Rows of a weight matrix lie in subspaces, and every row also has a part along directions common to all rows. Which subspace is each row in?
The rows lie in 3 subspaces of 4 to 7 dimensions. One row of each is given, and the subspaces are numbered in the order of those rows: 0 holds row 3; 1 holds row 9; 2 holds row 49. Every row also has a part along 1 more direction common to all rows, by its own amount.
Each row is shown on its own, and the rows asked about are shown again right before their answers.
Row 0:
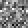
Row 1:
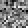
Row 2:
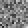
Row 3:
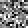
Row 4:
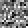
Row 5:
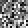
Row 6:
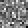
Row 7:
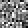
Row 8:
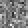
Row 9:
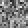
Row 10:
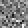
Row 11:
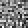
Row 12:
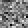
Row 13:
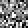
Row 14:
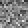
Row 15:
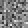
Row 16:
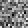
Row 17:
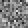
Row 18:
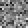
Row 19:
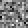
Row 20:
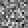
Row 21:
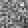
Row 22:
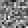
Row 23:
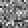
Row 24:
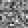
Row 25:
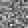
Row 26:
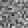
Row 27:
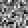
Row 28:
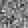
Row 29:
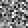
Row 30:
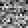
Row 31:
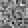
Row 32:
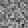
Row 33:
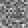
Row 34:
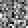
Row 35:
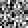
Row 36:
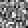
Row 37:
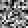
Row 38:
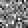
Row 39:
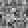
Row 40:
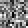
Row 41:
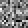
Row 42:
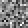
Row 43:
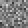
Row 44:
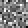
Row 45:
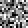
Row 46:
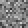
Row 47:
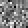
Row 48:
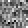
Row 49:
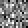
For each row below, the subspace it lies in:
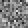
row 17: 1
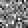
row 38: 2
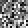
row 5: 1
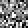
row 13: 2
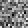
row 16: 0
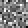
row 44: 1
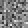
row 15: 1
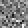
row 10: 2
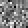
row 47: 1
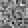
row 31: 1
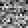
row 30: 2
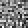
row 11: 0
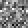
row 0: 0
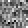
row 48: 1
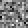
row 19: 0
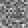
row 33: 2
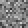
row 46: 2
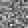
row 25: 0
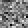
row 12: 0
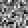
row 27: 1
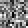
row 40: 1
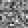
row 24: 0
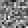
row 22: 0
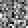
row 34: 1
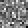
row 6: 1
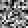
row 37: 0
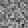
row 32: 2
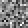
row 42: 1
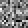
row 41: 2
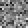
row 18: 2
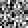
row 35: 2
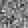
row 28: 1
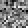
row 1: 0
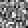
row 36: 1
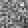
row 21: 1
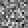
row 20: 2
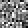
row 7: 1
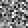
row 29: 2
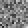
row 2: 2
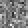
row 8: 1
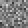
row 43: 2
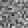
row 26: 0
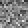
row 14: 2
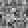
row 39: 1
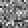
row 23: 2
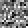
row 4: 0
